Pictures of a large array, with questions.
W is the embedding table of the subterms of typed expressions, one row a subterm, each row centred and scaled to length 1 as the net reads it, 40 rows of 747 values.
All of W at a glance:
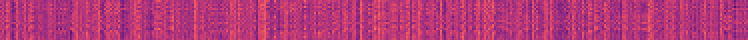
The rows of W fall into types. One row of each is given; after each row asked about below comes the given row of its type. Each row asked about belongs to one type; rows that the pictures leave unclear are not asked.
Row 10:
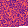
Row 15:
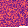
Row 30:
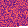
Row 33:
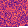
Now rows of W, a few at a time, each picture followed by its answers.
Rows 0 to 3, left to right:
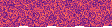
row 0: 30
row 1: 33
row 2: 10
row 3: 33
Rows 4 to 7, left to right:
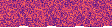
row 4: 15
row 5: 15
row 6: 33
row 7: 33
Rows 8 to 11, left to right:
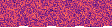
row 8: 15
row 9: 15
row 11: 33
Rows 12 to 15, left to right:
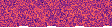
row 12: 30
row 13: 33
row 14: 30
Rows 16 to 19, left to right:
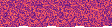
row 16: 10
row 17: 30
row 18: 30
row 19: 15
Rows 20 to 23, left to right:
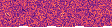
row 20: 10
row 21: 10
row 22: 30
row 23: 30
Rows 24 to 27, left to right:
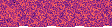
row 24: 33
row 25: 10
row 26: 10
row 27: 15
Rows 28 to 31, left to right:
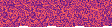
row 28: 30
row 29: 30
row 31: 15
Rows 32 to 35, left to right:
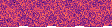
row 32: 33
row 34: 10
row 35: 33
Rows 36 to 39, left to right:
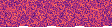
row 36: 33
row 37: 10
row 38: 10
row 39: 15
